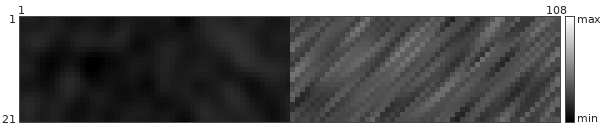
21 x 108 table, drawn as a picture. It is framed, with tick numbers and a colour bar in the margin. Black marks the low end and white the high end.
It is made of 1 by 2 panels. Panel 1,1: very low, blotchy, faint in contrast. Panel 1,2: low, slanting up to the right.
